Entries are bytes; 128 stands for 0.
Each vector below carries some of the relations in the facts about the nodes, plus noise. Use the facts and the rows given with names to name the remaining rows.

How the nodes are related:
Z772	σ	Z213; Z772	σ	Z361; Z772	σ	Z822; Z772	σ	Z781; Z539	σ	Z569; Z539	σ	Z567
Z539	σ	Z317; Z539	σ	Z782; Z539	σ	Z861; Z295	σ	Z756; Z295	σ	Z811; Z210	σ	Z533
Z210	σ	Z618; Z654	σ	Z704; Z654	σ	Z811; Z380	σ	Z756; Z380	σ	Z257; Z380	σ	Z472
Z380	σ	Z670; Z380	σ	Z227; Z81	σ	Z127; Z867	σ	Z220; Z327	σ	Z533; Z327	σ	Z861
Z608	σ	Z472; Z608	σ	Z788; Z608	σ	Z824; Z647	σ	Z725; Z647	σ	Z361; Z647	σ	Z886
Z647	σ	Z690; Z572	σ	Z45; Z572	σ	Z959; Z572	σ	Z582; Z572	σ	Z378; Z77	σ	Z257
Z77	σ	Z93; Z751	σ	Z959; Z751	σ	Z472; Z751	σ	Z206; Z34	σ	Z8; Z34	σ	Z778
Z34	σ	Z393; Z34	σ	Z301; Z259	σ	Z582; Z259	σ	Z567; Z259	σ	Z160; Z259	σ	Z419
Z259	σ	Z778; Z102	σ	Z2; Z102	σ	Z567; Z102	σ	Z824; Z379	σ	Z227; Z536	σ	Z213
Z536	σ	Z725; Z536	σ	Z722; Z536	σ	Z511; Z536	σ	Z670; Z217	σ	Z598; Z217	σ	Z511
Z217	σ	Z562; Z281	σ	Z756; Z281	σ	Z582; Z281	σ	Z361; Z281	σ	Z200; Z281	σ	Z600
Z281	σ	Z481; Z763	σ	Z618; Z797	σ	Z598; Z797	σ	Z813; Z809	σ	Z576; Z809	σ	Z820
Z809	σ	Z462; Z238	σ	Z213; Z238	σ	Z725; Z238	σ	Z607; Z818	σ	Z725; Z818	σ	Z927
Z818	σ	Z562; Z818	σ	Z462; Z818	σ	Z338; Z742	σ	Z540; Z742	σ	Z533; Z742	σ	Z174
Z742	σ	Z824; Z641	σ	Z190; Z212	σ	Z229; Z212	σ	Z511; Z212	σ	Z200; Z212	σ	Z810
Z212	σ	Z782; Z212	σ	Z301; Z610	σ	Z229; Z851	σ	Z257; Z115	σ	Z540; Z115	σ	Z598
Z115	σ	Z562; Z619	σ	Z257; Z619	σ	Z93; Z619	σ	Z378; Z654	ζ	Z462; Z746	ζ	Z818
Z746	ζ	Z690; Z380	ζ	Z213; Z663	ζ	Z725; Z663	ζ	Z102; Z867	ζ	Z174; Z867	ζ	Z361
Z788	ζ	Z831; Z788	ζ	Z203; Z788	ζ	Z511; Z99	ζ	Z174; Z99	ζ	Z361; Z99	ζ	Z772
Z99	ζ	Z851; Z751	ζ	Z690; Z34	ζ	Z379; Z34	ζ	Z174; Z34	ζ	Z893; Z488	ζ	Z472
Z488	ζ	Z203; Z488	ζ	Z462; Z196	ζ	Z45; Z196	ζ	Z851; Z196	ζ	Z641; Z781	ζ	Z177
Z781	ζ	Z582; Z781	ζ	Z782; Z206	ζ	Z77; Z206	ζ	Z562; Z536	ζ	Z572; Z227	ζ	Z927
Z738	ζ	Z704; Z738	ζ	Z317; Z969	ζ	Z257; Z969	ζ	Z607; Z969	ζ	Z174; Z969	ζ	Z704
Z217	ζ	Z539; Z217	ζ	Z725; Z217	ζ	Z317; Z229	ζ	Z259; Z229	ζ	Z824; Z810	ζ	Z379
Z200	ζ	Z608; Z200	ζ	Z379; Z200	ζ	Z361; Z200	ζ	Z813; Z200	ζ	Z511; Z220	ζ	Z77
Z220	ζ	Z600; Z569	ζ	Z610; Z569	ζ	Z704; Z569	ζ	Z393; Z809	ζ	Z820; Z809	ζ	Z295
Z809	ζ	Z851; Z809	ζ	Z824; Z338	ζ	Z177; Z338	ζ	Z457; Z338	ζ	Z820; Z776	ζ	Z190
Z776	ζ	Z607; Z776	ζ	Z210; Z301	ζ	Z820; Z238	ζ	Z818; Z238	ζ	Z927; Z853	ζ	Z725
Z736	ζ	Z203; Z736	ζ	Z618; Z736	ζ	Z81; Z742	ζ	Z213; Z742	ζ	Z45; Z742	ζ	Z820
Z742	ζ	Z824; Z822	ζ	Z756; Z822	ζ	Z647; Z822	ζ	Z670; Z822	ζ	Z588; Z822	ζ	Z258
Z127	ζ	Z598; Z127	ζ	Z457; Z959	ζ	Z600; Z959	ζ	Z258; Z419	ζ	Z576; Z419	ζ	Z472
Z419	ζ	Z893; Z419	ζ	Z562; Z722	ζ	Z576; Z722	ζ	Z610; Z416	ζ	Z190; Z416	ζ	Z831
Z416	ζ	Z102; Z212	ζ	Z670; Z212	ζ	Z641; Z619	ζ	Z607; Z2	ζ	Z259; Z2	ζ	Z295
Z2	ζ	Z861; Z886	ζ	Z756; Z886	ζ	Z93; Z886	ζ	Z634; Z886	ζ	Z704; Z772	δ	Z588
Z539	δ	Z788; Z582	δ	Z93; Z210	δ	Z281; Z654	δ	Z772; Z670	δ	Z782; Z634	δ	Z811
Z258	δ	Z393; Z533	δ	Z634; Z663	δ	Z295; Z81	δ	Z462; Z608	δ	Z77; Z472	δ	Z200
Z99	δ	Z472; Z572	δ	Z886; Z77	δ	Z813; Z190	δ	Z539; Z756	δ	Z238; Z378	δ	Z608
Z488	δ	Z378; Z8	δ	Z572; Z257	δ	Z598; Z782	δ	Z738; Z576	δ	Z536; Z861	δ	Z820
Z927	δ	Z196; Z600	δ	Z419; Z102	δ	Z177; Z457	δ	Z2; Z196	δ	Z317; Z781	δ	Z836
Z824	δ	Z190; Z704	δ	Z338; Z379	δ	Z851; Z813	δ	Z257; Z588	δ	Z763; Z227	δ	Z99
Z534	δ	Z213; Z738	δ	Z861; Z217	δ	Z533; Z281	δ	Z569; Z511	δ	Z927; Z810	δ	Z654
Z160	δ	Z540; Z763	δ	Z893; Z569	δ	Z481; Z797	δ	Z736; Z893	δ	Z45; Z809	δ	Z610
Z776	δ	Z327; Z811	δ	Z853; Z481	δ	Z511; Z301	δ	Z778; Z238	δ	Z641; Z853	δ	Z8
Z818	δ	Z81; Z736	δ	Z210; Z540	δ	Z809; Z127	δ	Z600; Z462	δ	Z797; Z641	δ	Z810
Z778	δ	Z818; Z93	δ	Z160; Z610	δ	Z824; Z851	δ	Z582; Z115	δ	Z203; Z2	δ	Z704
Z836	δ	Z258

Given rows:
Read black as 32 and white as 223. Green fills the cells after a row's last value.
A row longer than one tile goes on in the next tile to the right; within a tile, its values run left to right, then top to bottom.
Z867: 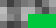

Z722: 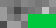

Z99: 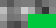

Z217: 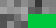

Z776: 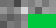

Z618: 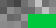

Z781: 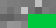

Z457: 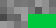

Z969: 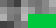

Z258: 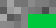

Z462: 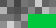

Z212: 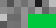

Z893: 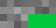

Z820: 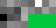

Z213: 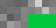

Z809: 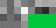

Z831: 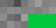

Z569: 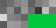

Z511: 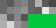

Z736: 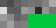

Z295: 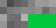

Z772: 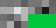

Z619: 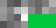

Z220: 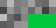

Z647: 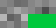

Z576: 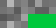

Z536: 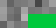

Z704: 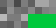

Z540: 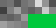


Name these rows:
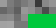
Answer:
Z751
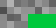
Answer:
Z378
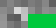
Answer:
Z851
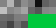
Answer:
Z853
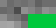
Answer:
Z227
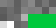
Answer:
Z818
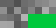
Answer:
Z797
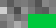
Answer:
Z488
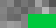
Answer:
Z472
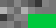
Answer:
Z810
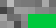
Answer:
Z608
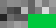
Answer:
Z301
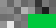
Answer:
Z238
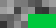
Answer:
Z738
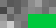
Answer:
Z690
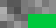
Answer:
Z788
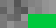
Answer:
Z393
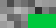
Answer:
Z281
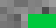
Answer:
Z259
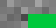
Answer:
Z2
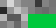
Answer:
Z77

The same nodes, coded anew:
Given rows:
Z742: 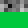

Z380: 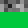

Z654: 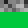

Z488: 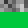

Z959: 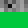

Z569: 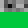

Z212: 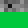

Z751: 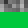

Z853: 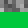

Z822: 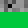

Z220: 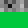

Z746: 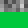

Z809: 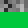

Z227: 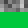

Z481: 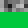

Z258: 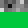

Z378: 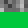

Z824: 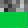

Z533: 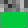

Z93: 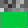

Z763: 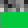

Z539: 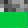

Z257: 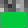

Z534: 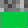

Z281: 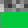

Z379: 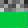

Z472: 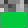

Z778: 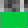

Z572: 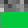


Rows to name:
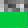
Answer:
Z736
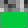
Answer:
Z618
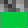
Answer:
Z619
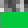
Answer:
Z462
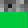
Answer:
Z647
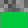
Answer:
Z217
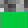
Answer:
Z174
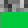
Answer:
Z927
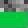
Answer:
Z610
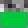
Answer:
Z210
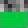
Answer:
Z327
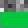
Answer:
Z704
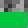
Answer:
Z213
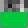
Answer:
Z301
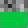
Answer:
Z722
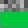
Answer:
Z238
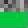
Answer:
Z540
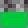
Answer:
Z772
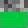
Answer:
Z811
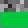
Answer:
Z641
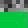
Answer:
Z295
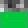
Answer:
Z797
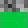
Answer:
Z969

